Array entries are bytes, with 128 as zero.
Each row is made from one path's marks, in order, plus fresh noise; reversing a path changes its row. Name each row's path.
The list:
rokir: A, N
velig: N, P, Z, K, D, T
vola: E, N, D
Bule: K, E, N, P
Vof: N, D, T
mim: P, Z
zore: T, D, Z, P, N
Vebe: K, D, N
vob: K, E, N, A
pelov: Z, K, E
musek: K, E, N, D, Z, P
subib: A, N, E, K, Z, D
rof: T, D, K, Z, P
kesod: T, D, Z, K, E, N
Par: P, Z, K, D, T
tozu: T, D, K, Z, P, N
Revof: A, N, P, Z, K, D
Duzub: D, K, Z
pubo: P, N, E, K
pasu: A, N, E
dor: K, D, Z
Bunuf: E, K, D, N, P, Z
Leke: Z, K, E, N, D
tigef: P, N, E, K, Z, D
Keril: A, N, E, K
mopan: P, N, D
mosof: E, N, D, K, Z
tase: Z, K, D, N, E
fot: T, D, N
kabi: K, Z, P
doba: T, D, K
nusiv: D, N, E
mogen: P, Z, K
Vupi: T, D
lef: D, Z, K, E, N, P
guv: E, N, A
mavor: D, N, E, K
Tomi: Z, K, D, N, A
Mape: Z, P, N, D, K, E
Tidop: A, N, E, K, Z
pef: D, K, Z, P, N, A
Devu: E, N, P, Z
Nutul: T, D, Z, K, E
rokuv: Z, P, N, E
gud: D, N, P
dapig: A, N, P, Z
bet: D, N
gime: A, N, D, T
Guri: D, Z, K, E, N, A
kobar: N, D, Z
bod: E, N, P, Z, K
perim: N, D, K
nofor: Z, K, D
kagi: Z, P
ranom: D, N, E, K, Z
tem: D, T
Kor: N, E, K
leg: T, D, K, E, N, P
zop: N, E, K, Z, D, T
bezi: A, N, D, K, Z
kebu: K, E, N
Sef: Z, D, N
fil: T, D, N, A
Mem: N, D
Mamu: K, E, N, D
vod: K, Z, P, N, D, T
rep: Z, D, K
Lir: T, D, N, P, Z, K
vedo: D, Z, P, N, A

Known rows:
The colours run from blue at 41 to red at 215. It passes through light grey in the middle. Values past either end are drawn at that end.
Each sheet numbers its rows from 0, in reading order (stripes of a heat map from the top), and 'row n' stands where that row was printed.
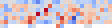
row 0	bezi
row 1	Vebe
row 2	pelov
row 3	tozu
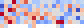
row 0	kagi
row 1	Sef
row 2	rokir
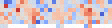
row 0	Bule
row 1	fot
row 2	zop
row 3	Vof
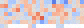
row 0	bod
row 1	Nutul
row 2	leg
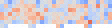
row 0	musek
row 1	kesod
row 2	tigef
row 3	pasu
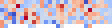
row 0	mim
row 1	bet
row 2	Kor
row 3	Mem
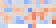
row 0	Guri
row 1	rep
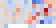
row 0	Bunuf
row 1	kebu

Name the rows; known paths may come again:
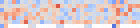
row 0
rep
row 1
musek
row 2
Keril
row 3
Revof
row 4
perim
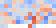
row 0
vedo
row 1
pelov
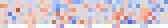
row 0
pubo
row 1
Mape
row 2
nofor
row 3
Tidop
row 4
Sef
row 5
fot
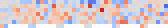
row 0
tigef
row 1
rof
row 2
kesod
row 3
Bule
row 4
gud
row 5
rokuv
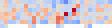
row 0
zop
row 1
tase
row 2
Vebe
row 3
subib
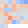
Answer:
ranom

